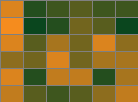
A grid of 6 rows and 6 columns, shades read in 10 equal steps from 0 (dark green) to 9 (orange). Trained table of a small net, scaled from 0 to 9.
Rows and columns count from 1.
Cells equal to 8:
5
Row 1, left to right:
8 1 2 3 2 2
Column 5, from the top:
2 3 8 6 1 5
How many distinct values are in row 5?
4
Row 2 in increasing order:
0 0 1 3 4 9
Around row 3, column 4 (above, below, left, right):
4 4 6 8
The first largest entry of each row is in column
1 1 1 3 1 1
